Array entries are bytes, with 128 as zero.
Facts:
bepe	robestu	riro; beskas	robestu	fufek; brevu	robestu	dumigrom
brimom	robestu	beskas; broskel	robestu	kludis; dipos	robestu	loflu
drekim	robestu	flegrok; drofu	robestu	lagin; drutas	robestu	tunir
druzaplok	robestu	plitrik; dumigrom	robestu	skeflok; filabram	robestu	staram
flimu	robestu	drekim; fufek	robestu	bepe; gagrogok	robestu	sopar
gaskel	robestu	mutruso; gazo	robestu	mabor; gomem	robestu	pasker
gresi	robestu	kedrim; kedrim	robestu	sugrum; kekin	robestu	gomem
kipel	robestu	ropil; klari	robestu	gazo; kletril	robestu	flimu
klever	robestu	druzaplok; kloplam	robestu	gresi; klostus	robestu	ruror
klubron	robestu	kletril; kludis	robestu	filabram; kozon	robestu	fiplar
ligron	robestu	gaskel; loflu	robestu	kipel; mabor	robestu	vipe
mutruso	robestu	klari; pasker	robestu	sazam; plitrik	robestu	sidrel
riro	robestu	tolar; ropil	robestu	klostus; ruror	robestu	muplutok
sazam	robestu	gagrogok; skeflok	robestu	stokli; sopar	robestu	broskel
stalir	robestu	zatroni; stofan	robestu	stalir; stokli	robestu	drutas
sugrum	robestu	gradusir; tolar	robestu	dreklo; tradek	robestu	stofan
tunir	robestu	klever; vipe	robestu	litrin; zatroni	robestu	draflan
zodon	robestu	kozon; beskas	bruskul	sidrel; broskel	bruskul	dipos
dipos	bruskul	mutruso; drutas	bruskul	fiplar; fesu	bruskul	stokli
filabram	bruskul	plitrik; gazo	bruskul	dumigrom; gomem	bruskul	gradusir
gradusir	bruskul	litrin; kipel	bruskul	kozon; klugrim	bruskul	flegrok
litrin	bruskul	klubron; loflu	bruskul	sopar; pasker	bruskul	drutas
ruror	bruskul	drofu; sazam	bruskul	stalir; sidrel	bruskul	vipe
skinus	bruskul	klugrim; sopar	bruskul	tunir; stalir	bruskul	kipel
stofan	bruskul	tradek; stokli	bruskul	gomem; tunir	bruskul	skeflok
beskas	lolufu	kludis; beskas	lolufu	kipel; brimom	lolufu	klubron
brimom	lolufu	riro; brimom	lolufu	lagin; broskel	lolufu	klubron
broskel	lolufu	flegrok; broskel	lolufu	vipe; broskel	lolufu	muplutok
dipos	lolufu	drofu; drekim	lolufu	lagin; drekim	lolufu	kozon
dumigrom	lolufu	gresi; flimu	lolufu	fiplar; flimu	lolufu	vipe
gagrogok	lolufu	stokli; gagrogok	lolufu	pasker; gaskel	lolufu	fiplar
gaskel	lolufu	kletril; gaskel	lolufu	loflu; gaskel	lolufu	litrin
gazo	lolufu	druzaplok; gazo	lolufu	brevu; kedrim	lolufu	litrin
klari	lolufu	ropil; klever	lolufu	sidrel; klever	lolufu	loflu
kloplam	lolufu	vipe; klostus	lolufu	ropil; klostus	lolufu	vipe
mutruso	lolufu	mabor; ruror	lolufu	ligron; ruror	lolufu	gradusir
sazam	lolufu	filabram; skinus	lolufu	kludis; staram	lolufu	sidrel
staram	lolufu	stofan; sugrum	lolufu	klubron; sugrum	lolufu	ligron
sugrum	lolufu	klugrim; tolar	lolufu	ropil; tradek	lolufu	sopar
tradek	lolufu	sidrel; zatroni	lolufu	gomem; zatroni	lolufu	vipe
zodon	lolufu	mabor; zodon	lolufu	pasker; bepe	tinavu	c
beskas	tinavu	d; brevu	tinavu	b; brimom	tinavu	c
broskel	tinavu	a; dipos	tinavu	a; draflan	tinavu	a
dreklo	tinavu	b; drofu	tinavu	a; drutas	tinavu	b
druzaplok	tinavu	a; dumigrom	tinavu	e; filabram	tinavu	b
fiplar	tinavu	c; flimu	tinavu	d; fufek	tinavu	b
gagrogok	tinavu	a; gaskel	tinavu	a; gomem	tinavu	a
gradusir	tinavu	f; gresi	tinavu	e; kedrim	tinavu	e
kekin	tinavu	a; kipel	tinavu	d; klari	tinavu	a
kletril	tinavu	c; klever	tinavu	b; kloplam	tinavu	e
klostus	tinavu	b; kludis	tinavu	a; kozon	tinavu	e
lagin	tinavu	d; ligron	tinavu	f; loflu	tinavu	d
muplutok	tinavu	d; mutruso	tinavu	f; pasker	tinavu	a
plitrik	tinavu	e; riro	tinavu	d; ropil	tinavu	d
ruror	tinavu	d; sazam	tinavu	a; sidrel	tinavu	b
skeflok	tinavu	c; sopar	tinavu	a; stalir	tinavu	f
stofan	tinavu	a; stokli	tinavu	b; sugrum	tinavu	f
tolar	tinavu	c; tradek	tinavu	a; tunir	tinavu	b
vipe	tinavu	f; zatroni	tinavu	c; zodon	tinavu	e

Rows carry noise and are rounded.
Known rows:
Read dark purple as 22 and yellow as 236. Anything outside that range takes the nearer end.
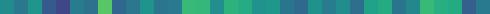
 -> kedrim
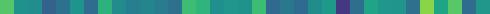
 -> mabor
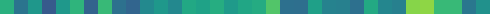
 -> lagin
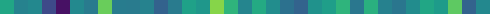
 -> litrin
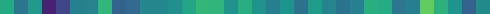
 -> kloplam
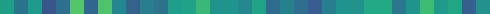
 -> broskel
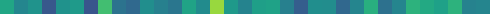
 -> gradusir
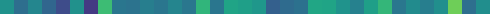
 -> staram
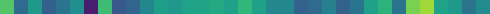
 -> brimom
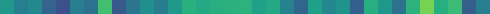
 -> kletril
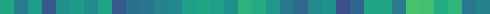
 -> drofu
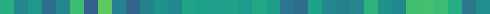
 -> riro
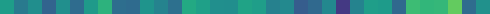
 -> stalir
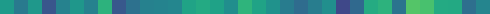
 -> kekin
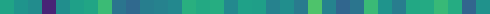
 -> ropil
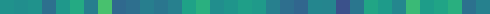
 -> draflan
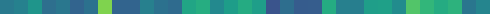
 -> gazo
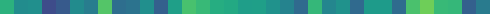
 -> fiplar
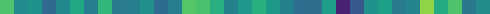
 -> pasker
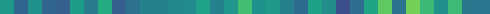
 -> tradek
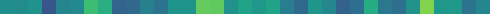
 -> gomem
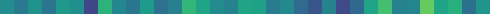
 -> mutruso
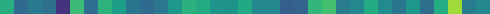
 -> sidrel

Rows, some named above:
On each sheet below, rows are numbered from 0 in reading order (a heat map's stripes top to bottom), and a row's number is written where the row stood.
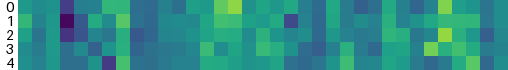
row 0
gomem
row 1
flegrok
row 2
kloplam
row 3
brevu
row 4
plitrik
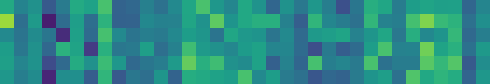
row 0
klari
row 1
klubron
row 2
klever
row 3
mutruso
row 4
vipe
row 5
beskas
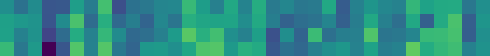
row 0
tunir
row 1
kludis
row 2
vipe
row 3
klugrim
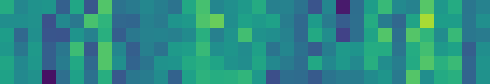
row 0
gagrogok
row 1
gomem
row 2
tradek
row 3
broskel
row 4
muplutok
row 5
skinus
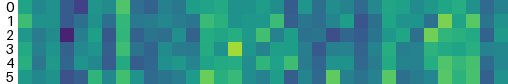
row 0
klostus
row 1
mabor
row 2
beskas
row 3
gradusir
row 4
kozon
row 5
vipe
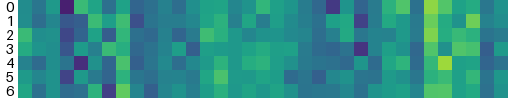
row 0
dipos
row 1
sopar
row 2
drutas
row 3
kipel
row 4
gaskel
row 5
fesu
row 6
ruror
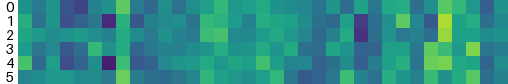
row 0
flimu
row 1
zodon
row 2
stokli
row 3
stofan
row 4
brimom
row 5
druzaplok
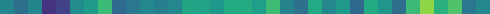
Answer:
loflu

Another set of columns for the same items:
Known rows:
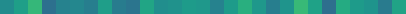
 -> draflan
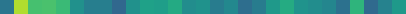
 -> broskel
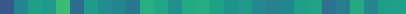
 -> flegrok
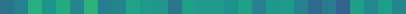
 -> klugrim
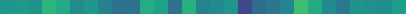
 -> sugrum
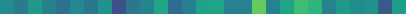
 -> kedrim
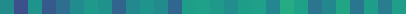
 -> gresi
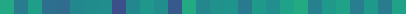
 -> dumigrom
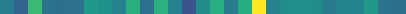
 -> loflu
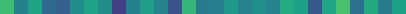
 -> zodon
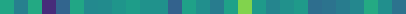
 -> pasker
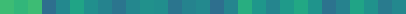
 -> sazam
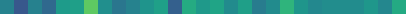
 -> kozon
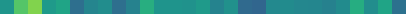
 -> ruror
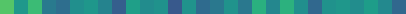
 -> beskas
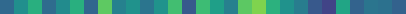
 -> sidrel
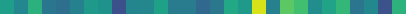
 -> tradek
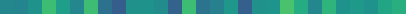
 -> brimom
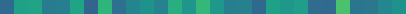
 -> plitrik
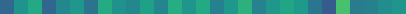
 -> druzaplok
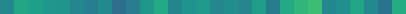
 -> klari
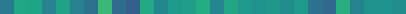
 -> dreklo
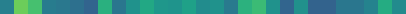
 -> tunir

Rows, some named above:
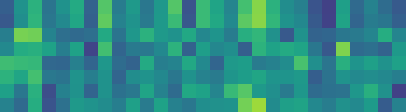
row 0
sidrel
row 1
sidrel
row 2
tunir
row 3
staram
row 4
gagrogok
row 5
skinus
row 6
stokli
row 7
stofan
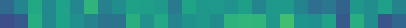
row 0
klugrim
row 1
gomem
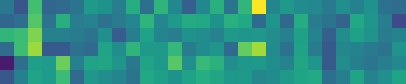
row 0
loflu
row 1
gradusir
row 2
gazo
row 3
sopar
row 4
vipe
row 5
flegrok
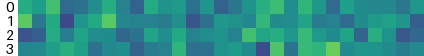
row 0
dipos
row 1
kipel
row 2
gomem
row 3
flimu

